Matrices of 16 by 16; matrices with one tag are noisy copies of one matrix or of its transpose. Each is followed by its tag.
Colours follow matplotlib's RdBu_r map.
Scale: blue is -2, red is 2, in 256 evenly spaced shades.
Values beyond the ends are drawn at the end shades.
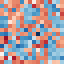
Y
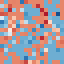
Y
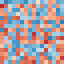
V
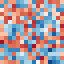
Y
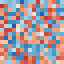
V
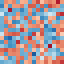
V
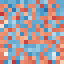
V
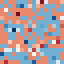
Y
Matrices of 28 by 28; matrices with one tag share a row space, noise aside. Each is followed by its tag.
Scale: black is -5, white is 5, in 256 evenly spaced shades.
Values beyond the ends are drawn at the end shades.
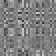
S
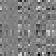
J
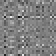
S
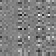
J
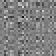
S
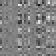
J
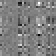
J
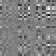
J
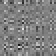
S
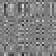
S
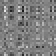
S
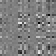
J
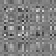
S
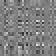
S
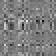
S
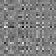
S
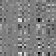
J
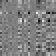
J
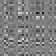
S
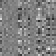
J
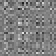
S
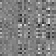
J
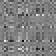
S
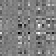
J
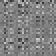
S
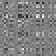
S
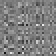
S
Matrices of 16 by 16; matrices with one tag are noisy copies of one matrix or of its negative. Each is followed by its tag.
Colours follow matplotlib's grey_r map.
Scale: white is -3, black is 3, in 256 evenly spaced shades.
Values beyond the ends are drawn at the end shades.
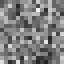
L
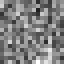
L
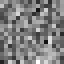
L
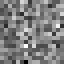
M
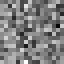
M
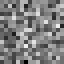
M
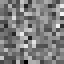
M
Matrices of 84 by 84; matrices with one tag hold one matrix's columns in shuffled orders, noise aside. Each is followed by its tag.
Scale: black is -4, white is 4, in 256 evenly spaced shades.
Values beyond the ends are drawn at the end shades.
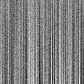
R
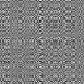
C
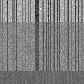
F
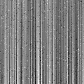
R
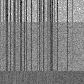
F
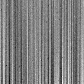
R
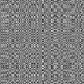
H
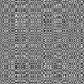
H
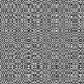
H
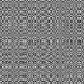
C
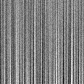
R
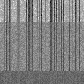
F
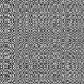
H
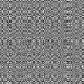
C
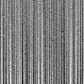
R
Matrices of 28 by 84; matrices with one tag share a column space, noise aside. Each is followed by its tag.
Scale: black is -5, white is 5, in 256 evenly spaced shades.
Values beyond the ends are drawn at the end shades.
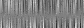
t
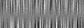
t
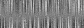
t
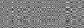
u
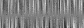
t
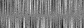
t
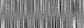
t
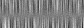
t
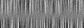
t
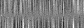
t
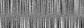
t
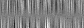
t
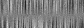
t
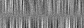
t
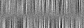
t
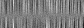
t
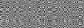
u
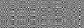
u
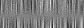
t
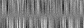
t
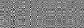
u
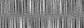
t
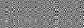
u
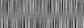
t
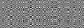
u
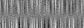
t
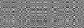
u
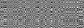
u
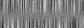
t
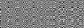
u
